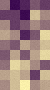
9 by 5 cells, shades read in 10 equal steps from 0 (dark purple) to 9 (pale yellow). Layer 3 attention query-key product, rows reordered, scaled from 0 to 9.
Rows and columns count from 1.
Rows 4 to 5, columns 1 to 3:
6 5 1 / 4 3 6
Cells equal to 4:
4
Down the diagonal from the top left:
4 2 3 3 7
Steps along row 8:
up down down up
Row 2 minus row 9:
-3 -5 -9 2 -1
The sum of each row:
10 16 19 23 25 26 27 28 32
